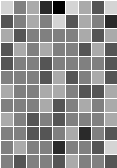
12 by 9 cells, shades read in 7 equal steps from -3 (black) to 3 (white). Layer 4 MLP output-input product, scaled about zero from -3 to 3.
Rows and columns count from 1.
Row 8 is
0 0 0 1 -1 0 1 0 1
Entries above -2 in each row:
7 8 9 9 9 9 9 9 9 8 8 9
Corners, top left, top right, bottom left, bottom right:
2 2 0 -1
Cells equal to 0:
48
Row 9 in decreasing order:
1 1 0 0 0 0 0 -1 -1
